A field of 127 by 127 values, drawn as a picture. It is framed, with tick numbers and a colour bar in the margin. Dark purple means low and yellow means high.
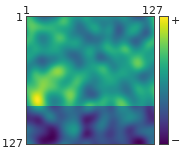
The top part is higher, up to a seam about 70% of the way down. There are no lone odd cells. No regular stripes run through it. The values follow a bell shape. The ninth with the highest average is the middle left.
